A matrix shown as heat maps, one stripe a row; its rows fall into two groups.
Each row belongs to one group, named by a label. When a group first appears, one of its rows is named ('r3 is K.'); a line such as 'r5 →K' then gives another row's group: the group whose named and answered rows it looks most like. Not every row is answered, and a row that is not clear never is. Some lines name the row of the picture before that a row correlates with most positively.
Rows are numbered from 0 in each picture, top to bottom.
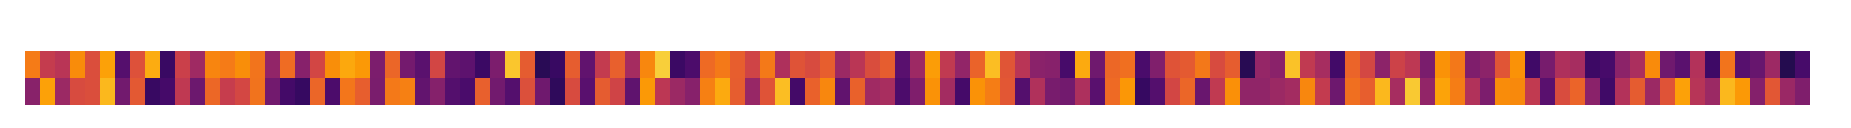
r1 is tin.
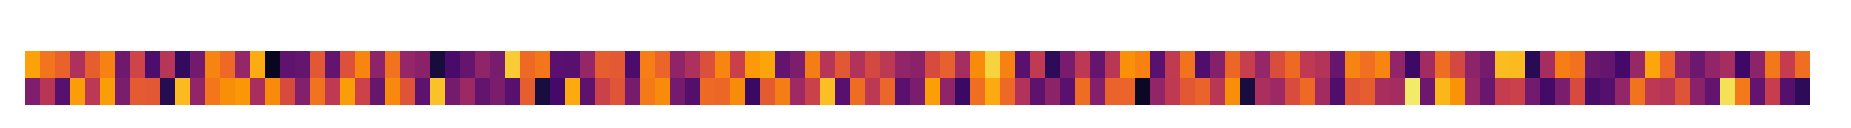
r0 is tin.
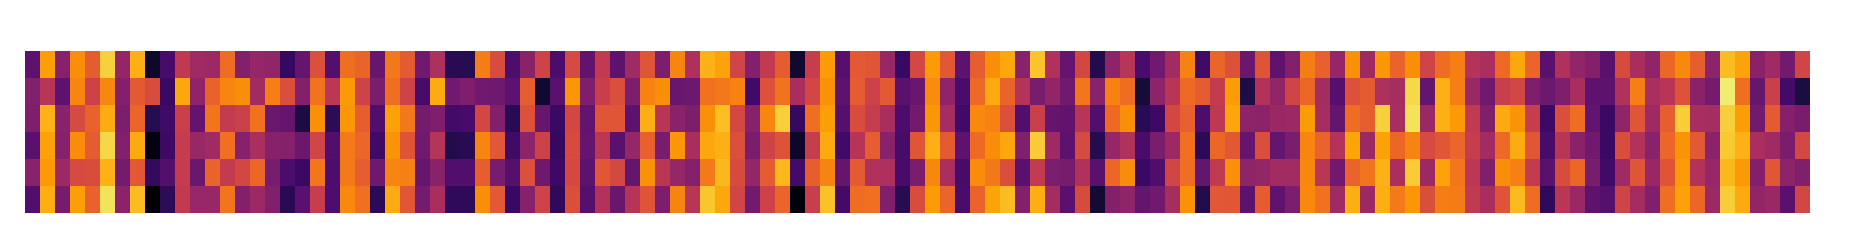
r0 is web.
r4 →tin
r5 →web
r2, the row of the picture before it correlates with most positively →1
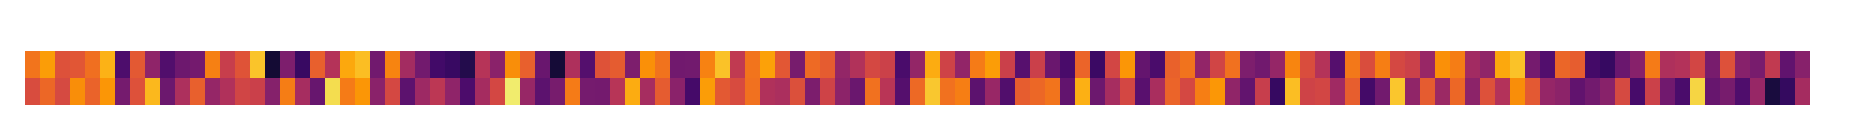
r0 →tin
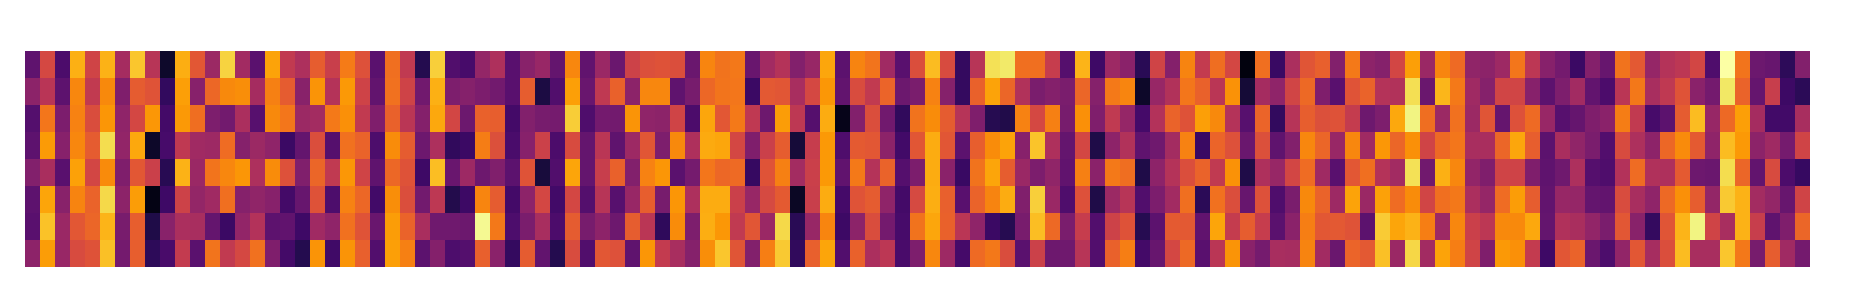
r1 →tin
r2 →web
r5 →web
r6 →web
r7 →tin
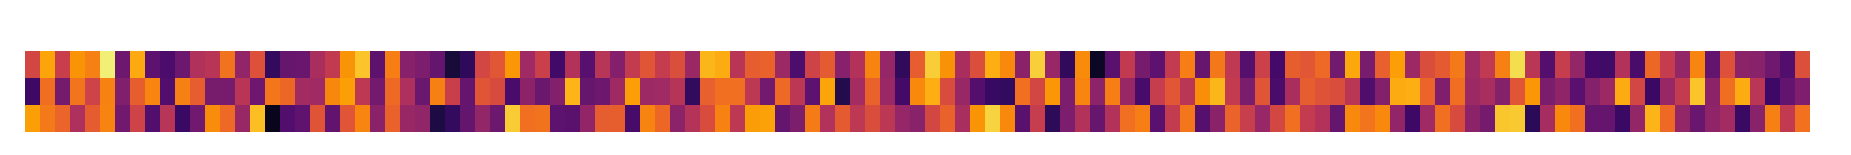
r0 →web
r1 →web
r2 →tin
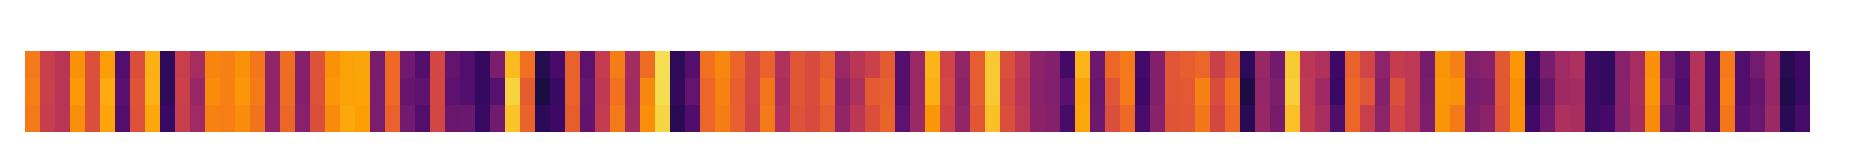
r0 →tin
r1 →tin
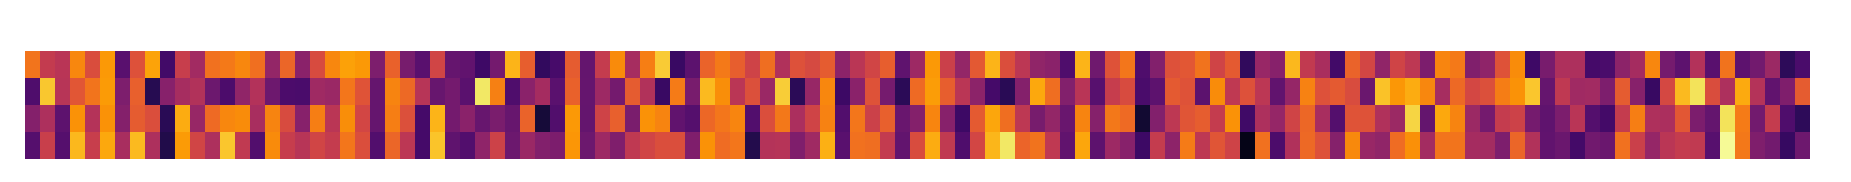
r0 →tin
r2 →tin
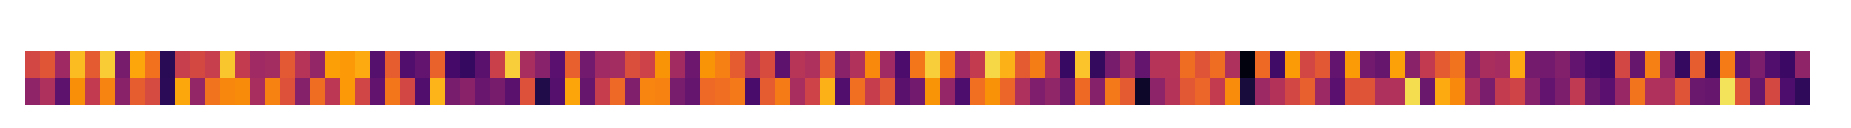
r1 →tin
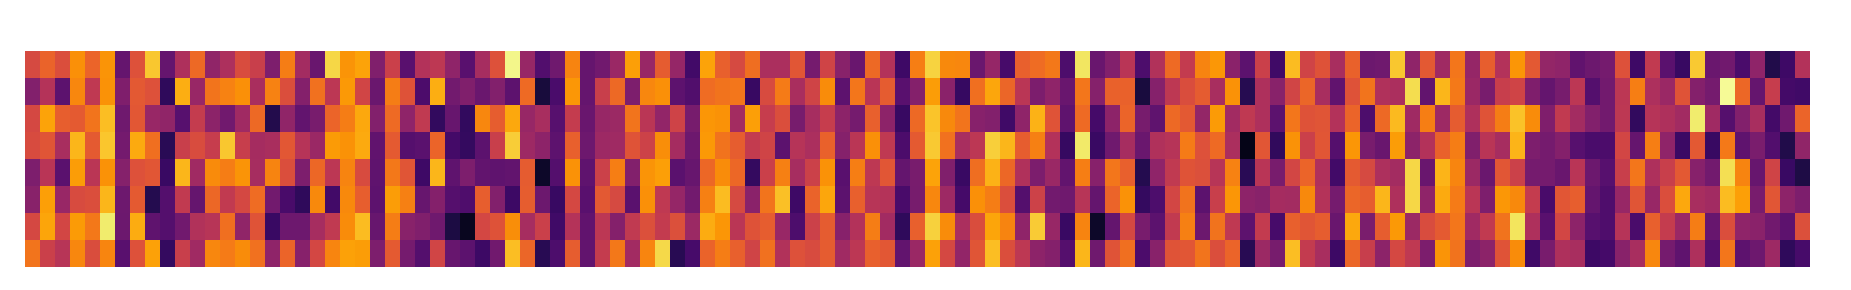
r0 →web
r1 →tin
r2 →web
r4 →tin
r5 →tin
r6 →web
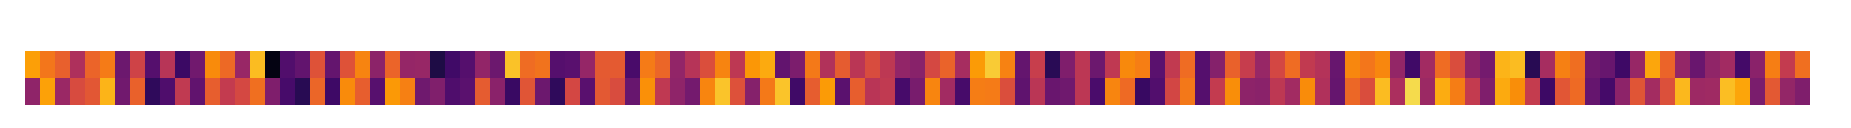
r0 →tin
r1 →tin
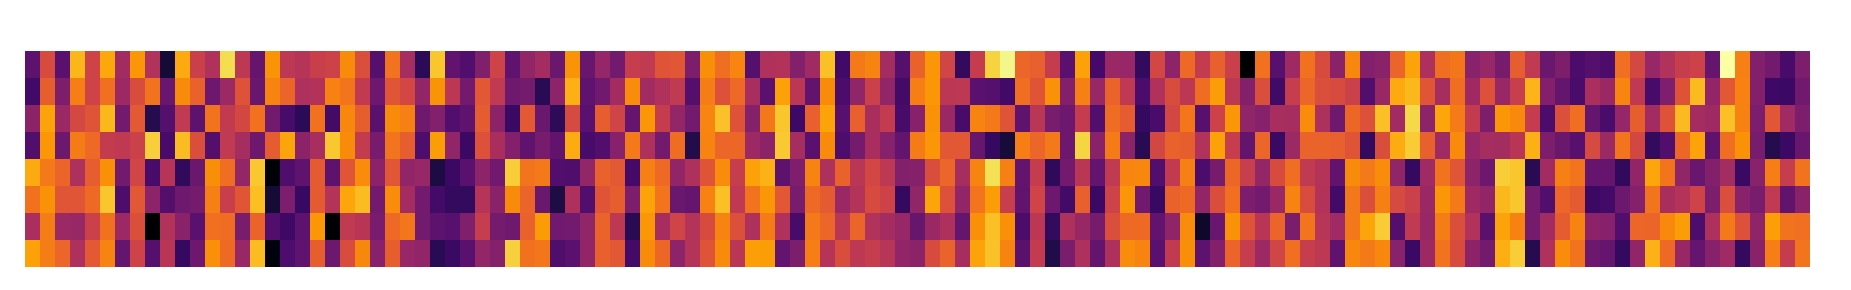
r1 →web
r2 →tin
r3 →web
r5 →tin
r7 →tin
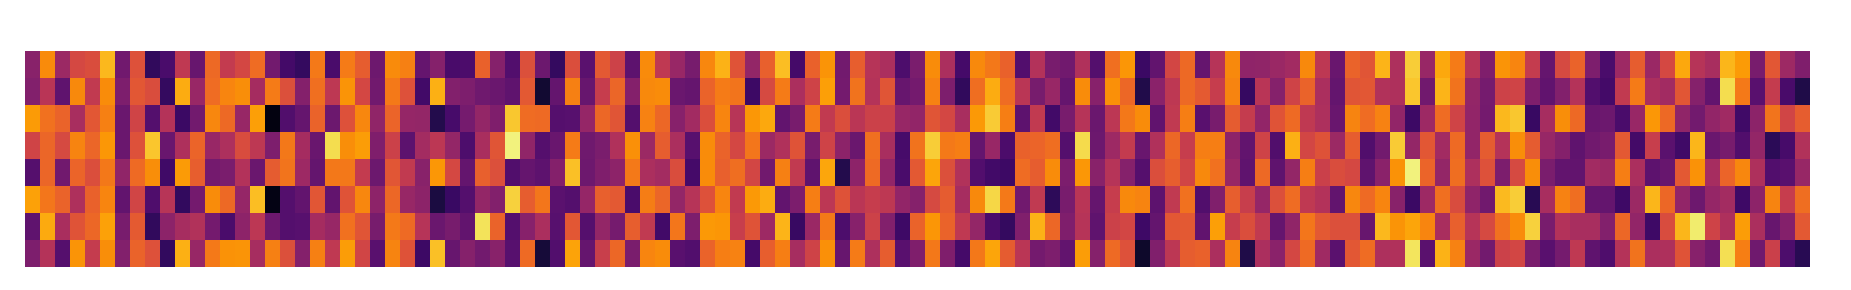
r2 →tin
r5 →tin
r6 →web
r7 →tin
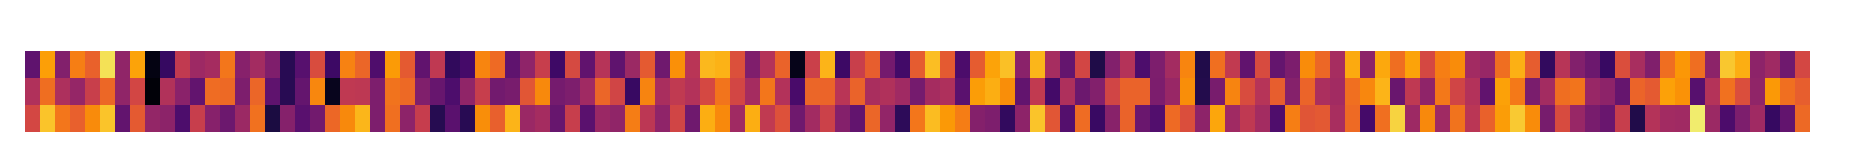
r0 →web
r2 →web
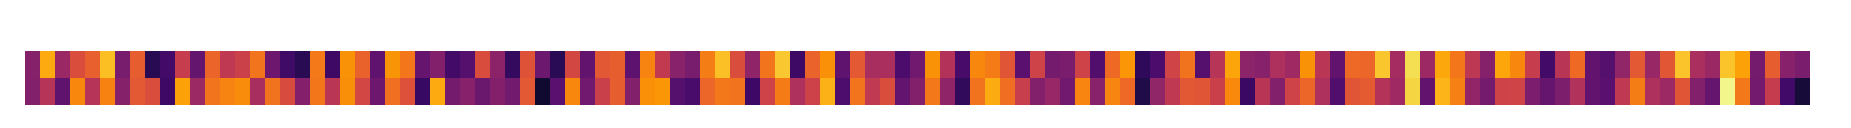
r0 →tin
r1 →tin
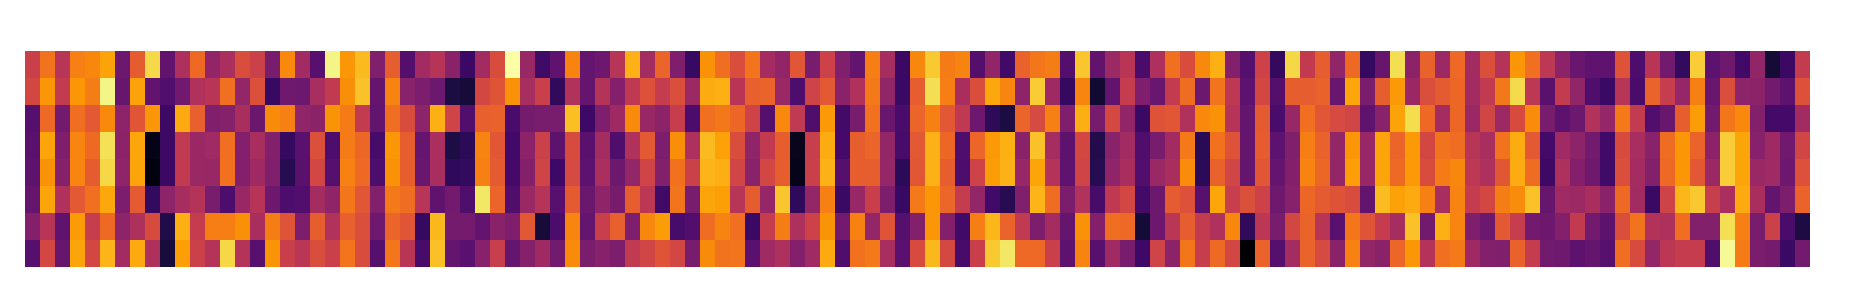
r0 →web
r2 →web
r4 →web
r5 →web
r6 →tin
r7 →web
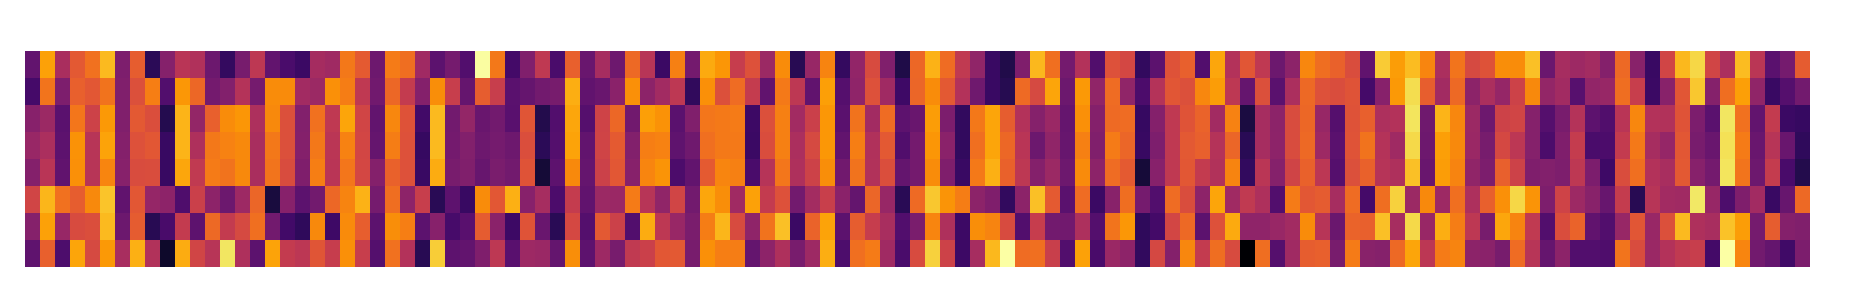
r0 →web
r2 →tin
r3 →tin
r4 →tin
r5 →web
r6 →tin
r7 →web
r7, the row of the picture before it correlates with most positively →7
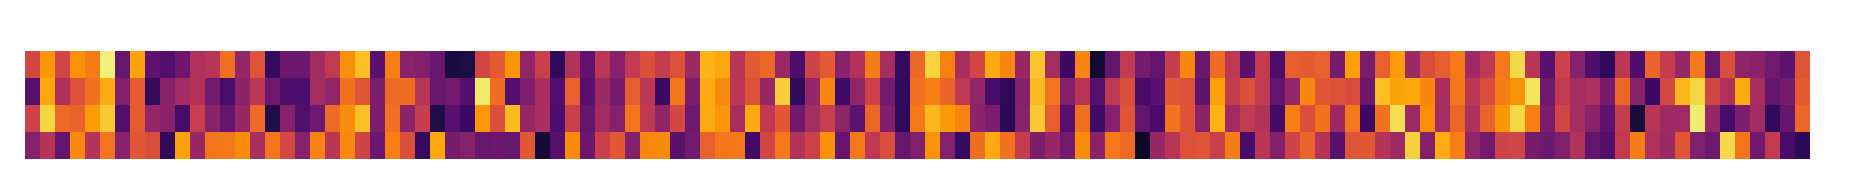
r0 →web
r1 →web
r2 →web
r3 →tin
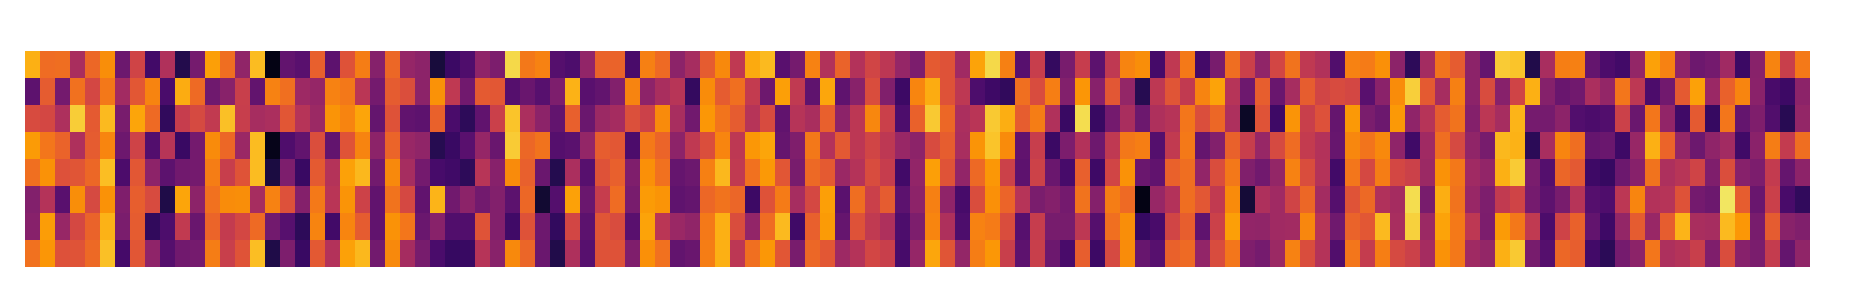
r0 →tin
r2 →web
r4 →tin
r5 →tin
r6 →tin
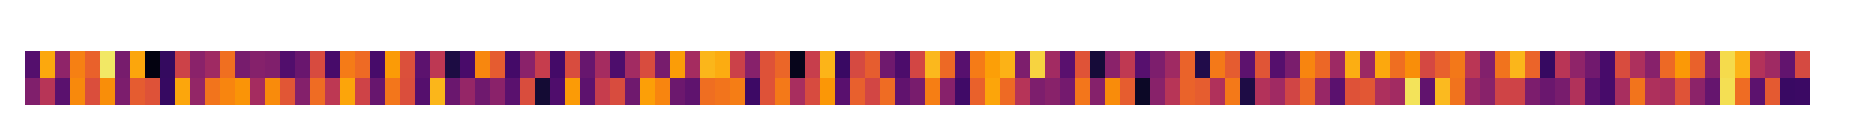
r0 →web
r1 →tin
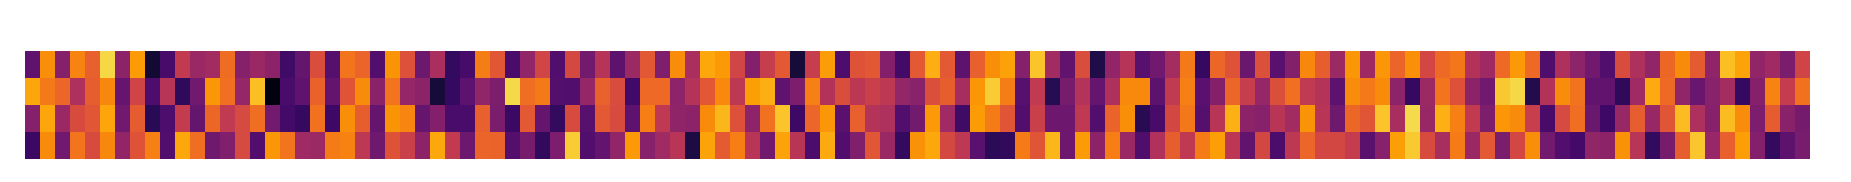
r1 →tin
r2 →tin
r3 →web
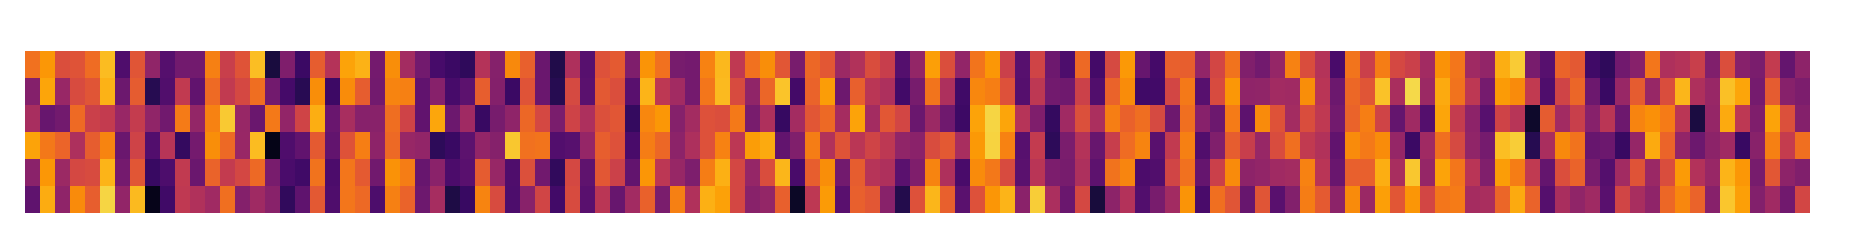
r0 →tin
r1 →tin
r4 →tin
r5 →web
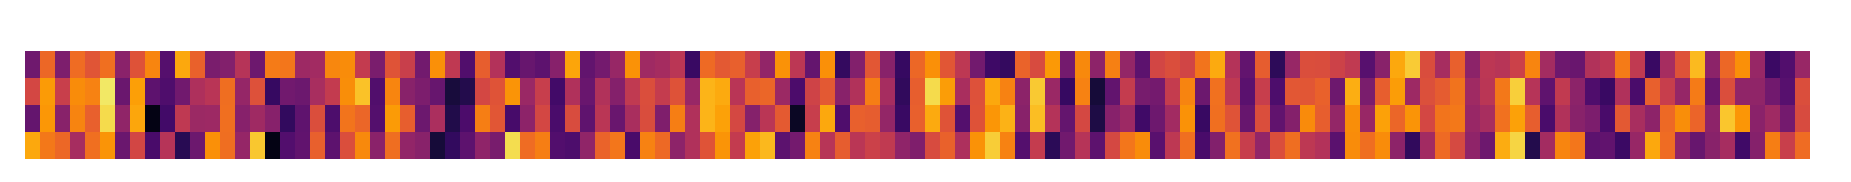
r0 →web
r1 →web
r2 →web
